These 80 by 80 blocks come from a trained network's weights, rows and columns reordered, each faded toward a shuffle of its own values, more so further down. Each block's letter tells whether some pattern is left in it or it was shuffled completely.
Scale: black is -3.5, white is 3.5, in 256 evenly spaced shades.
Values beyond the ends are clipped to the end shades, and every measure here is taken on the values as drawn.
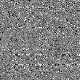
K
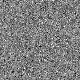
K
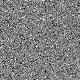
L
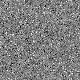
L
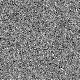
L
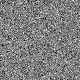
L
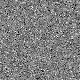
L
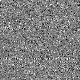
K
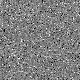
L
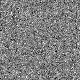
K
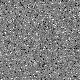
L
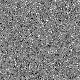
L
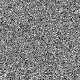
K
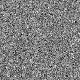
K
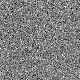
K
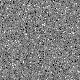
L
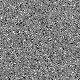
L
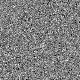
L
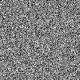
K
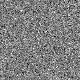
K
